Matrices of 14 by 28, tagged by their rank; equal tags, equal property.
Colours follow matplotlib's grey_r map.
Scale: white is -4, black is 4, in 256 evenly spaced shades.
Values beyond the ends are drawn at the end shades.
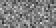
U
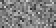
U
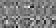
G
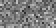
U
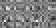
G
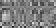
G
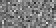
U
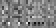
G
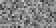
U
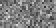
U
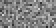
U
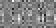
G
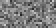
U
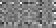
G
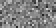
U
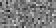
U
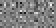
G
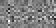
G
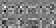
G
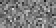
U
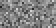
U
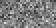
U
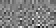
G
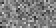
U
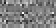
G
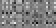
G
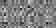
G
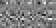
G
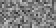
U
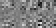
G
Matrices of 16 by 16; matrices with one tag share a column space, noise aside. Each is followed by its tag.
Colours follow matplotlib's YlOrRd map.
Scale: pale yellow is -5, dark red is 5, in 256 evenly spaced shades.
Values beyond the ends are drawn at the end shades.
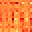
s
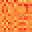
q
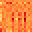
s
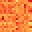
q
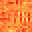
s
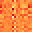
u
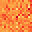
u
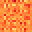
q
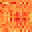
s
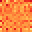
q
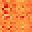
u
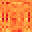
s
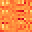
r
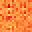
u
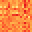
u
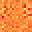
u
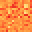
u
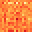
s
